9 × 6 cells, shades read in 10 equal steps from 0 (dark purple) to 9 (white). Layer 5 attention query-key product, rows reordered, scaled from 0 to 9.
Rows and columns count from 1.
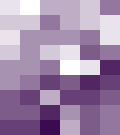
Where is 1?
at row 5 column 6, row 6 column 5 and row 8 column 3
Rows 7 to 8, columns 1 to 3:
3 2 6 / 3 3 1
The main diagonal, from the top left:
8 7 5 8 8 2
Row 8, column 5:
3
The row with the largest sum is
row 1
